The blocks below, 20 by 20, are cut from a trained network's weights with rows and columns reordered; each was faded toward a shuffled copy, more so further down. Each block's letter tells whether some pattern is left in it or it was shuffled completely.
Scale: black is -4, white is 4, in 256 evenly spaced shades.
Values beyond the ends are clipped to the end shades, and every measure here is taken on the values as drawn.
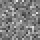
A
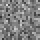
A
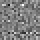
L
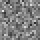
A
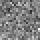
A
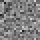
L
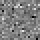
A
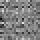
L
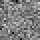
A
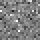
A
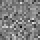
L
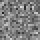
A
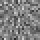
L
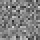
L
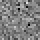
A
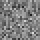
L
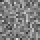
A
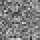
L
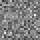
L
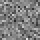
A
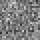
A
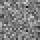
A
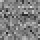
L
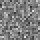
A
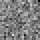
A
